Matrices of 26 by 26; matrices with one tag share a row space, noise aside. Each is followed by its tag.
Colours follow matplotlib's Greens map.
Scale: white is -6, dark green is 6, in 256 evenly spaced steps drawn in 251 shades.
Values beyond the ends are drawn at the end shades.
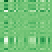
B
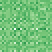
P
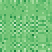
P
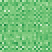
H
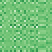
P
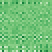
H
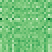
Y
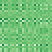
H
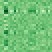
B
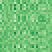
P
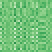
P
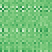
H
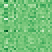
B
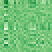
B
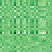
P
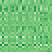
H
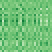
H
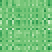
Y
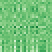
P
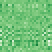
Y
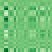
B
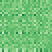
H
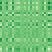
Y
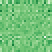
Y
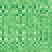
H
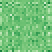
Y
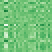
B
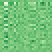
B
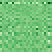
Y
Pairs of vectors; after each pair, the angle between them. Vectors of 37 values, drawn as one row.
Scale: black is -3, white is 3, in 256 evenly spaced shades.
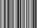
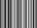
partly aligned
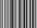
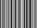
partly aligned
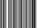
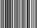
partly opposed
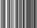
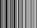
nearly opposite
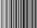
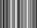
partly opposed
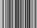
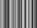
orthogonal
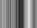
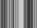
nearly opposite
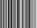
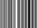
partly aligned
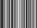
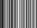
nearly parallel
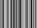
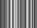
partly opposed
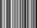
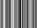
partly aligned
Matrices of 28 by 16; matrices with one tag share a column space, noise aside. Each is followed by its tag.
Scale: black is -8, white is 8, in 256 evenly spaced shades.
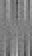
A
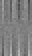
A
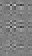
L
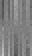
A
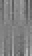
A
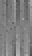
A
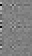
L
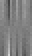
A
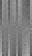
A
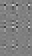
L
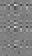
L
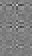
L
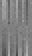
A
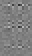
L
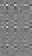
L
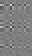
L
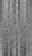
A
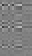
L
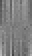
A
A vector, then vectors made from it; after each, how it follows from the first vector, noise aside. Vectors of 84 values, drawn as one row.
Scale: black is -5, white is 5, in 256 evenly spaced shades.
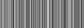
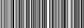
scaled up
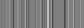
partly zeroed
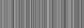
shrunk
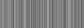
shrunk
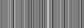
partly zeroed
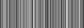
wrapped around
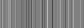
partly zeroed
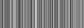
reversed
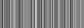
reversed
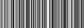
scaled up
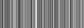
reversed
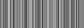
wrapped around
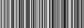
scaled up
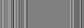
partly zeroed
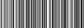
scaled up
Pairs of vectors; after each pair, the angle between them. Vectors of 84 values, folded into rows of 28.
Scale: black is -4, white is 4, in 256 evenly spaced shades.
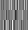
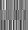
partly aligned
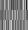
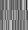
nearly parallel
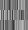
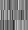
nearly parallel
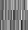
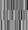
nearly opposite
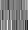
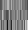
nearly opposite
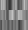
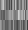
partly aligned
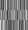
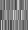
orthogonal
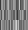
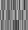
nearly opposite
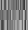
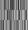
partly aligned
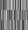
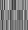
orthogonal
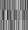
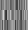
nearly opposite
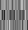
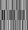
nearly parallel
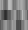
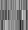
partly aligned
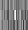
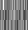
orthogonal
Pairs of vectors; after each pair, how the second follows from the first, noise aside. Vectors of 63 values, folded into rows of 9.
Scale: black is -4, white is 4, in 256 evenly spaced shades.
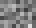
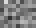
reversed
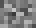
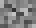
negated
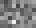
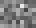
reversed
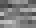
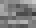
wrapped around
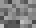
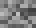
wrapped around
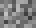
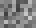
negated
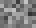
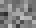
reversed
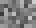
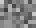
wrapped around
